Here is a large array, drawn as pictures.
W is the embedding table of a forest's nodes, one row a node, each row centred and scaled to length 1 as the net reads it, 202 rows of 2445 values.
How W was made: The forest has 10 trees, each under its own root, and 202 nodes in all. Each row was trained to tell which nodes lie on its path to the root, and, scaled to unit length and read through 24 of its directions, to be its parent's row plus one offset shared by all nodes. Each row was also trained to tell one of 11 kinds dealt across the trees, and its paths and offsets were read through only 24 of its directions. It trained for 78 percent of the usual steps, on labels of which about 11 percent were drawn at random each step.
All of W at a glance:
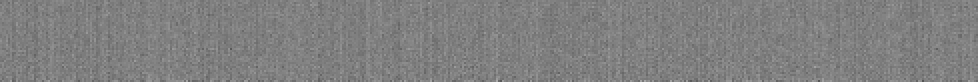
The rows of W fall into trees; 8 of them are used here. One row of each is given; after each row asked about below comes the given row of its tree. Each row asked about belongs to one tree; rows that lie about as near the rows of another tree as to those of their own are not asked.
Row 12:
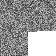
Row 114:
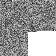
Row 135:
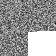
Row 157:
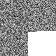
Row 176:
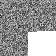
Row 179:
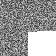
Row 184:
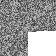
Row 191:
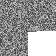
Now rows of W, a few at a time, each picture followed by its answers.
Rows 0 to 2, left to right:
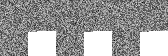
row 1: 157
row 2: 12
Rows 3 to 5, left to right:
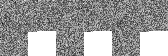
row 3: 176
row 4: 191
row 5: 135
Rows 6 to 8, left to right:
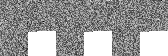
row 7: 176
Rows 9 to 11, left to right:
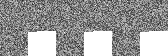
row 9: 135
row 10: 179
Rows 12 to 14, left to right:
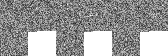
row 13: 157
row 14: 114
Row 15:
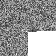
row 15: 157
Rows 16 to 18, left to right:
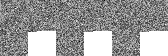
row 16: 12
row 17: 191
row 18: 135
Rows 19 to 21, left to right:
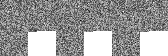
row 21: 179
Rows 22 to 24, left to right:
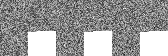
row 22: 191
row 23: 179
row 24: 184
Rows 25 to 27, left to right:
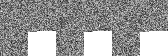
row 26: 184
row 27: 135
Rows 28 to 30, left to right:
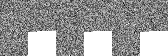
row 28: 12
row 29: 157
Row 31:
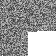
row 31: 157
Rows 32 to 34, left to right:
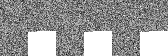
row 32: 157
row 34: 191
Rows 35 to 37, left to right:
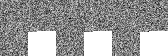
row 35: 191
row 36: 135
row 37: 179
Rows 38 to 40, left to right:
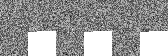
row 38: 135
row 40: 157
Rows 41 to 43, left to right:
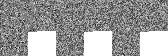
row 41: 157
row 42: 176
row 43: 184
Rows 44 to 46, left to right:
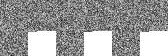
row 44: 179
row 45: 191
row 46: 157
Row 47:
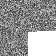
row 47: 12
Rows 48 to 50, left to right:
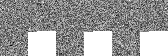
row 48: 114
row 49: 157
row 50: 191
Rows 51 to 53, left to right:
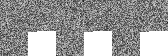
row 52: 179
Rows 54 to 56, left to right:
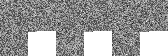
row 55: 12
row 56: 135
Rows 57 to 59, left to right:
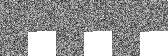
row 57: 114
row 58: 12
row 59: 176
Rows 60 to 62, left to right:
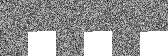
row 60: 12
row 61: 114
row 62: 184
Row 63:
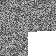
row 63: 12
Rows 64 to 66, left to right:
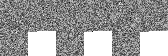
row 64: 135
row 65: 12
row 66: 12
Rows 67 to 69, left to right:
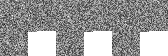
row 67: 191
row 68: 176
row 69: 157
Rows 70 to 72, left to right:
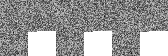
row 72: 184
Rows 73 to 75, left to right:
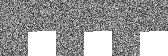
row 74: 191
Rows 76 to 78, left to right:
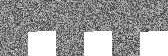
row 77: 12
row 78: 157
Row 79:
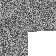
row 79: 135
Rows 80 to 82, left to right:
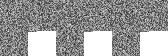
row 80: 135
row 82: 114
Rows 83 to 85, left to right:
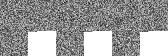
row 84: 191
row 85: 184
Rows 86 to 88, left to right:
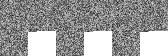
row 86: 157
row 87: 135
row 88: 191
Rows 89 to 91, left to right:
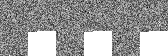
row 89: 176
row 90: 179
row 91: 157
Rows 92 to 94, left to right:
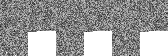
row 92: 191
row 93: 135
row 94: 184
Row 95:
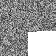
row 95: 184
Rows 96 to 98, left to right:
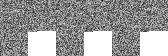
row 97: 157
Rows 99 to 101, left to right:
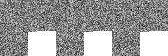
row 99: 135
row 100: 184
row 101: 114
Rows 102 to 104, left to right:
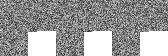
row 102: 157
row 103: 191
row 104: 114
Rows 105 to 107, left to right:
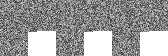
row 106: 157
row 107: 12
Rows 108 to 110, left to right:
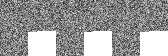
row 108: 12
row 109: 184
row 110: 184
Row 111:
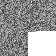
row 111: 191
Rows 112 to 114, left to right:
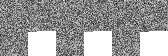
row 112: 114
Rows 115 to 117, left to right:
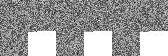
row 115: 114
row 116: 12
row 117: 191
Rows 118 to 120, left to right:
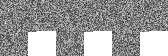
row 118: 157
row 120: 135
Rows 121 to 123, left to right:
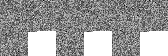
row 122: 184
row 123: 179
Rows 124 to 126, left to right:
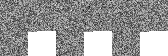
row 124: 135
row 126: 176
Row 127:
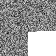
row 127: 157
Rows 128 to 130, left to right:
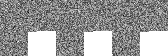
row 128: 184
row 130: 157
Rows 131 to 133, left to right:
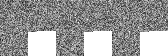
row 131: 184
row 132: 114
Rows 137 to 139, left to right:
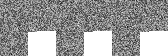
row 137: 135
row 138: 12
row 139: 135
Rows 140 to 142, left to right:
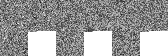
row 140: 191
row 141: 157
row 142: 12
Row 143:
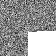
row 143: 114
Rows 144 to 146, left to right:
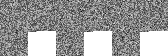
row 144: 184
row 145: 176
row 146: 191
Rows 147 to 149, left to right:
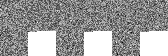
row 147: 12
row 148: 157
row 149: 157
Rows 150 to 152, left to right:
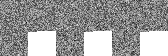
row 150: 176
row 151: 12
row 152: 114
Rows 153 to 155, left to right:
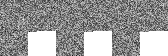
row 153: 12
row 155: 184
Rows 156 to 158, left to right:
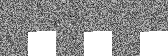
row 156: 157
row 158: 135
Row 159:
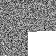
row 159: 191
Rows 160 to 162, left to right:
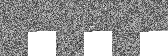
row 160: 184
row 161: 191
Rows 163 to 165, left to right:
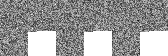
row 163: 184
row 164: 157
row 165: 12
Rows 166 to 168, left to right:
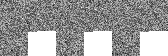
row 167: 157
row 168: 157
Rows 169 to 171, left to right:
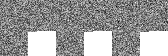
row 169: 157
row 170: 114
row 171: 114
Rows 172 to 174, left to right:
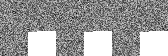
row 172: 12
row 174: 184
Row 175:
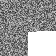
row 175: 184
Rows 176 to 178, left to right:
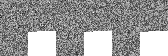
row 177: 12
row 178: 184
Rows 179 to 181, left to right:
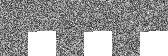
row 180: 114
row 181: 184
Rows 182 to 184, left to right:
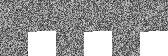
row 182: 12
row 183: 184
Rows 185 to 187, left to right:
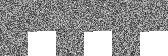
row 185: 135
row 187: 135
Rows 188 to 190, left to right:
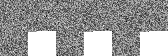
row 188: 184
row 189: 12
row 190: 135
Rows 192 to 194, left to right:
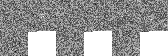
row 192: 114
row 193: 12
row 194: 114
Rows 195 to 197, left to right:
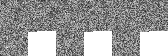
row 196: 12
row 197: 179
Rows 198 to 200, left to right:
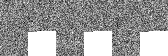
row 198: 135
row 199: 12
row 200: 184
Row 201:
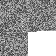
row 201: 12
